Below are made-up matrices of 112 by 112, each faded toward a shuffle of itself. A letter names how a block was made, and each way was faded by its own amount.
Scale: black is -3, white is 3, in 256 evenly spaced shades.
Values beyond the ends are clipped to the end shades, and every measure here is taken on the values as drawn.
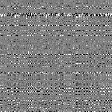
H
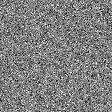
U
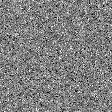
U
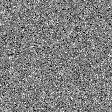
U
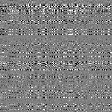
H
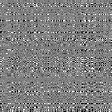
H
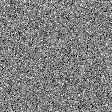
U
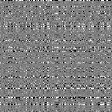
H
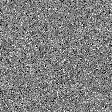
U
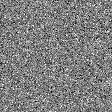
U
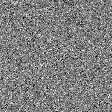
U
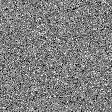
U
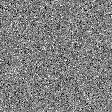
U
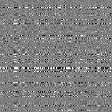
H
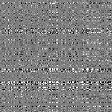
H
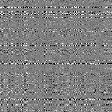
H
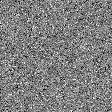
U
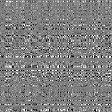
H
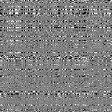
H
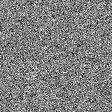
U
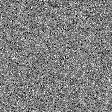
U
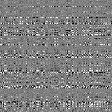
H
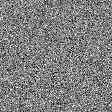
U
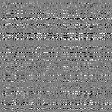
H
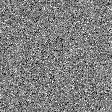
U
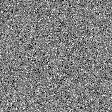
U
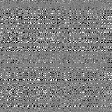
H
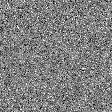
U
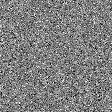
U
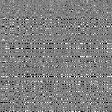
H
